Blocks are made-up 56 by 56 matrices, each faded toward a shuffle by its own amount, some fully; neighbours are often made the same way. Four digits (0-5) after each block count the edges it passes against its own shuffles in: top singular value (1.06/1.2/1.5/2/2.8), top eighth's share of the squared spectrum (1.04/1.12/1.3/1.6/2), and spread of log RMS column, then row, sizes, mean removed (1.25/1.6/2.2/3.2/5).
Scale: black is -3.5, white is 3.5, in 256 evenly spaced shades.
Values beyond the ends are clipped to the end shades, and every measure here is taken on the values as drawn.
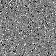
1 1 0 0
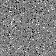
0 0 0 0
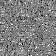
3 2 0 0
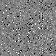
3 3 2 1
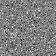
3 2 1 0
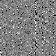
3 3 2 0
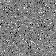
0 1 0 0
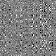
4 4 3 2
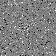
0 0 0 0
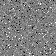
0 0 0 0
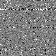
2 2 0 2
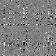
4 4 2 2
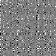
4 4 2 2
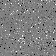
1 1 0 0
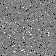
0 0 0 0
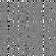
4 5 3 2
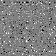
3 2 1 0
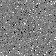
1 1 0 0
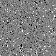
2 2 1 0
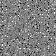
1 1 1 0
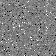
0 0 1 0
